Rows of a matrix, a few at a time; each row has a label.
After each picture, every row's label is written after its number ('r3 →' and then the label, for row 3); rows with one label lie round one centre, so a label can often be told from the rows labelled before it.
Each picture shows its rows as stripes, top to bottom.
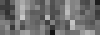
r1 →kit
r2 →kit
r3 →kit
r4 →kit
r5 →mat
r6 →mat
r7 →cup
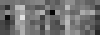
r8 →mat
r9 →kit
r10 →cup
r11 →kit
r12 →kit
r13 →kit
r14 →kit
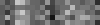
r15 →kit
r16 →mat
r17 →kit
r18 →cup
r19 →kit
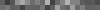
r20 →kit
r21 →mat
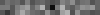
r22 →mat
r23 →cup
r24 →kit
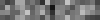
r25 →kit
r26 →cup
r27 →cup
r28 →kit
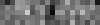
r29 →kit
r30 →cup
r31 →cup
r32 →mat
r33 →mat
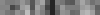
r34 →cup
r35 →cup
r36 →cup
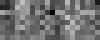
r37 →kit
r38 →kit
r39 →cup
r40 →kit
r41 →mat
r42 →kit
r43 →mat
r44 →mat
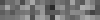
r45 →mat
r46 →cup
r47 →mat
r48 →cup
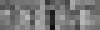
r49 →mat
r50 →mat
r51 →cup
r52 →cup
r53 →cup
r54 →cup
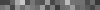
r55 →kit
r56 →mat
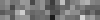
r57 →cup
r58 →mat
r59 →kit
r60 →cup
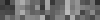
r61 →kit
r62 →kit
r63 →kit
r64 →mat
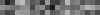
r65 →kit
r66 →cup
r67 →kit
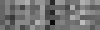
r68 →cup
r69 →mat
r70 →cup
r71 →mat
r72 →cup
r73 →mat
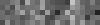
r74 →mat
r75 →mat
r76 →kit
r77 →mat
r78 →mat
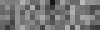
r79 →cup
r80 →mat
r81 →mat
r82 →cup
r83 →mat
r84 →kit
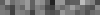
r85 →cup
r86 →mat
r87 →mat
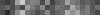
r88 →kit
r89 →mat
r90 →kit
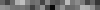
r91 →kit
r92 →cup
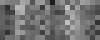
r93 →cup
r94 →kit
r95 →kit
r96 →mat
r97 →kit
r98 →mat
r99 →kit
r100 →mat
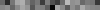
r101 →kit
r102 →cup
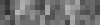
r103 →kit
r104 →kit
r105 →kit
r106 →mat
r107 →mat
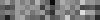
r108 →cup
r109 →kit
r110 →cup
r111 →kit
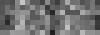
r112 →kit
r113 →mat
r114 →cup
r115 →kit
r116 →kit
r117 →kit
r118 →cup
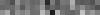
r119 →mat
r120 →mat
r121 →cup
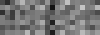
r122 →kit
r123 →cup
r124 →mat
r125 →mat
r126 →cup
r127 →mat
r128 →cup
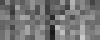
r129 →mat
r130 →mat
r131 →mat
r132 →cup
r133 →mat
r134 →cup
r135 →cup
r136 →cup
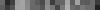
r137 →kit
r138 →kit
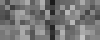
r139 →cup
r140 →mat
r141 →kit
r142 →kit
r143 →mat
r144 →cup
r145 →cup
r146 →cup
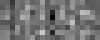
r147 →mat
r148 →mat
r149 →cup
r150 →cup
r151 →mat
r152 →mat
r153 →cup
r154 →mat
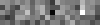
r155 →cup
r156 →cup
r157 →cup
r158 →kit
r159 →mat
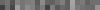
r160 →mat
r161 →mat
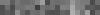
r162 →mat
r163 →mat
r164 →mat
